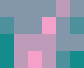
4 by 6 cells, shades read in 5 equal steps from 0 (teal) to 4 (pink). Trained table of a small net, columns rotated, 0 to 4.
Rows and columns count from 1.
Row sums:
13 12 13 11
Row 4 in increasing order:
0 0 1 3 3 4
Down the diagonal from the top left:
2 2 3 3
